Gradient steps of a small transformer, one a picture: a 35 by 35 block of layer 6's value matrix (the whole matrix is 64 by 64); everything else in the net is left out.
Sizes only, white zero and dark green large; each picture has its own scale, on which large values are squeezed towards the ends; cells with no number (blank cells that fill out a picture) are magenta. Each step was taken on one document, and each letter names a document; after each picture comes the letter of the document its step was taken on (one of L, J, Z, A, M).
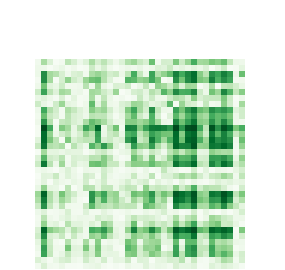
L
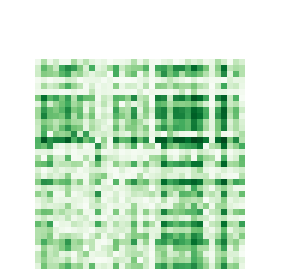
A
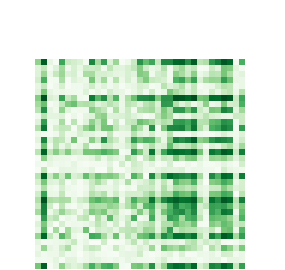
L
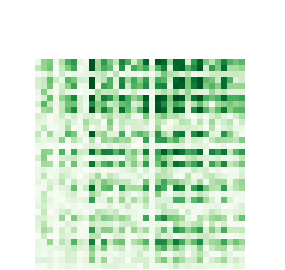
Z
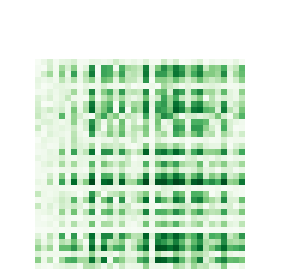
Z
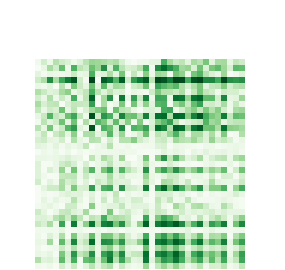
Z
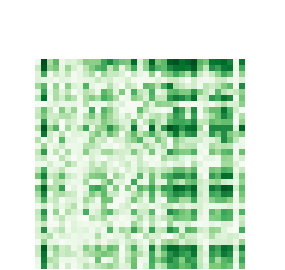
L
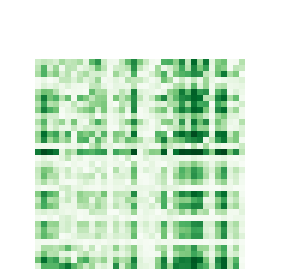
A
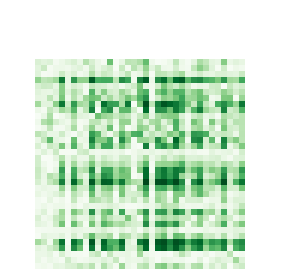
Z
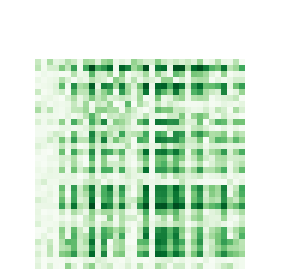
Z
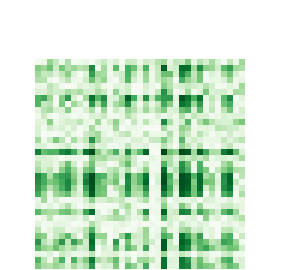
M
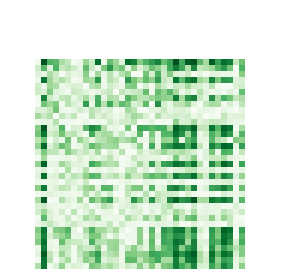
L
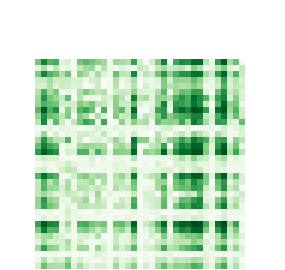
A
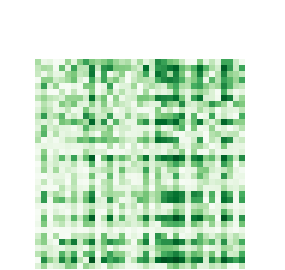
Z
